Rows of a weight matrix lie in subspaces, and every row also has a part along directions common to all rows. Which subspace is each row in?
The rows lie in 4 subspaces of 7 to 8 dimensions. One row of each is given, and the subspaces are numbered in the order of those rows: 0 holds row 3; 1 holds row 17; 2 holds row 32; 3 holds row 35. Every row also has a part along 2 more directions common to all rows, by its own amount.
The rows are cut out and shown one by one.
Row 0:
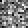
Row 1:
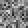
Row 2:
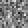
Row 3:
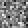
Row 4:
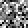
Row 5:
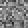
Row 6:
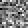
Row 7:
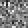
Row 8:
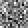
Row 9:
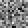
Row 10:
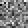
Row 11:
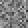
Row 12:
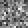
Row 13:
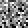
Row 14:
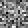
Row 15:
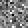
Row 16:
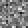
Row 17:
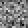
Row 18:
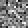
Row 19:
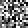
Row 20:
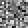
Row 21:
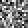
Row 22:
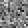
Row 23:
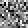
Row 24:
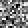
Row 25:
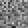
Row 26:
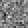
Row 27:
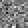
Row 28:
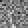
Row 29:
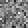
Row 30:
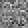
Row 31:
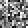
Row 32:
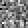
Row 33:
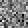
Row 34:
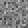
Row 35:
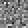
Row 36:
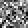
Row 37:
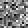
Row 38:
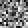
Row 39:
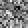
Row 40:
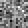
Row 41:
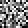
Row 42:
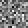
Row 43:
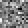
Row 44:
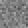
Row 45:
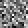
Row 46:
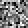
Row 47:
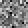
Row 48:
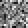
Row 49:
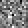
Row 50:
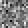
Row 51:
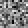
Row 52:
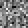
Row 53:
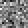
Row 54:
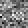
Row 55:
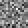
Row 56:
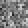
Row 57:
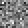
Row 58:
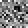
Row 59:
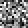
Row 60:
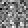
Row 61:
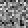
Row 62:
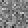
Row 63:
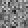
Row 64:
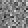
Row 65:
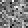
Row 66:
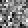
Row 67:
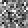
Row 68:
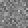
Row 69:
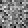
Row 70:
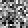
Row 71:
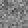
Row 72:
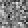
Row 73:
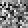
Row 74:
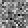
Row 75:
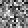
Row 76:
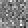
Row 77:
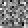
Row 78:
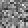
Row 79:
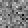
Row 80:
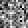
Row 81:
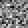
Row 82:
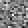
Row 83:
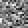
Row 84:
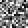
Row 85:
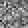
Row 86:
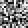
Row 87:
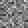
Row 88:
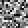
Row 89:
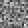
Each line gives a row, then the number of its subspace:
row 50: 2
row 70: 3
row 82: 3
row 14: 1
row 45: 0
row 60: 3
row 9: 0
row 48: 0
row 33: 3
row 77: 0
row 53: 3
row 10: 2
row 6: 3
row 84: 2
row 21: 0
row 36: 3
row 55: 1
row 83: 3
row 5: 0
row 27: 1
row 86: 2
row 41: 0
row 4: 3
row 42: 3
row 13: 0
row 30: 2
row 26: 0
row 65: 1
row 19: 1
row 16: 1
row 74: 2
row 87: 2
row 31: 1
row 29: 0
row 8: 2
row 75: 1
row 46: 3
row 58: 1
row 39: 1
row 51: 1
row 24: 3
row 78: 1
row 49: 0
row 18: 2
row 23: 2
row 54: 3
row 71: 1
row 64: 1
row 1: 3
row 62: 3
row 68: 1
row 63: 2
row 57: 1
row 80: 2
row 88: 2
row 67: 2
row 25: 2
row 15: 2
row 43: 3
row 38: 0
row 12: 0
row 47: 0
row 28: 1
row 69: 0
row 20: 1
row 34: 3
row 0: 2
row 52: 1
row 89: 0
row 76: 2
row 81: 1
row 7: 2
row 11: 2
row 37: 3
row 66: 0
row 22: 0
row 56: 0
